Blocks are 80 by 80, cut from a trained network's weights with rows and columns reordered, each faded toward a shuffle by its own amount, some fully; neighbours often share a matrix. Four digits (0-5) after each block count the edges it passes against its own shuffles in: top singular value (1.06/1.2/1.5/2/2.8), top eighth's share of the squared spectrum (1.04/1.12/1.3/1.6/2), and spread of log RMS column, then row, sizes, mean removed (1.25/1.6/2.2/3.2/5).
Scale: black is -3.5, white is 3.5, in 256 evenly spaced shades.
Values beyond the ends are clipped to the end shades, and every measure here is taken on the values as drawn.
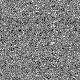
1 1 1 0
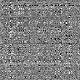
3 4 3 2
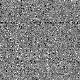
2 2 1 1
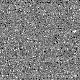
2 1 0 0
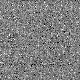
1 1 0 0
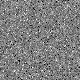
0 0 0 0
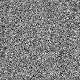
3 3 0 1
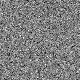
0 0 0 0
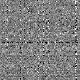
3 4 3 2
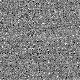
1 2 1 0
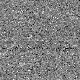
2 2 0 1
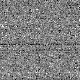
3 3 2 1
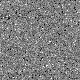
0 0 0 0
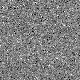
0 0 0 0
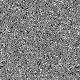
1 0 0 0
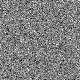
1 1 0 0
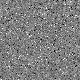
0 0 0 0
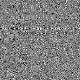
3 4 2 2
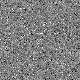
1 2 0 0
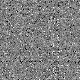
2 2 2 0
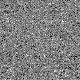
2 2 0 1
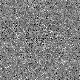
1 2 1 1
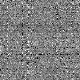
3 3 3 1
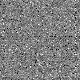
2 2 1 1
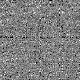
2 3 2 1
